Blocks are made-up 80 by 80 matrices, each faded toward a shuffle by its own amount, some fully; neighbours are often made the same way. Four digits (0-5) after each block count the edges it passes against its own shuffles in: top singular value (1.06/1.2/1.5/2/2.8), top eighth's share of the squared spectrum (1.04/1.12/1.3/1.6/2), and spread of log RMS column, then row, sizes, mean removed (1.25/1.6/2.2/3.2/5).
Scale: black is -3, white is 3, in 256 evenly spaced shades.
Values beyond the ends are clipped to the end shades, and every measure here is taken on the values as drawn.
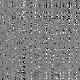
4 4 2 2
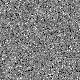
0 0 0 0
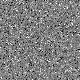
0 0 0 0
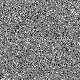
0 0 0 0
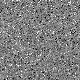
0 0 0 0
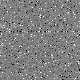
3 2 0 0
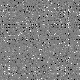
4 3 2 1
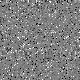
2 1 0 0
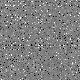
4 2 1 1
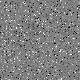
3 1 0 0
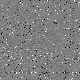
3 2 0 1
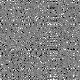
4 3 2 2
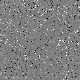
2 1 0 0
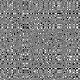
5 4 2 3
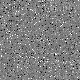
2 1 0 0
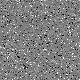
2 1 0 0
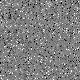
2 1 0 0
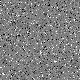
0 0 0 0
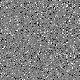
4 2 1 1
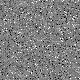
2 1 0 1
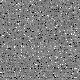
3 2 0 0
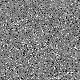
2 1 0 0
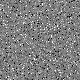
0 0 0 0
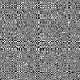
5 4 3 3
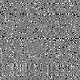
4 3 1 2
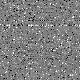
3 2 0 1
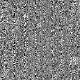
1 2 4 0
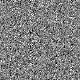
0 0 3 0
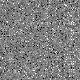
3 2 1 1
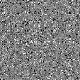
4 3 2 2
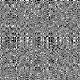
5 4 3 3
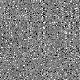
4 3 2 1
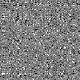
4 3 2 2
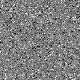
3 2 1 1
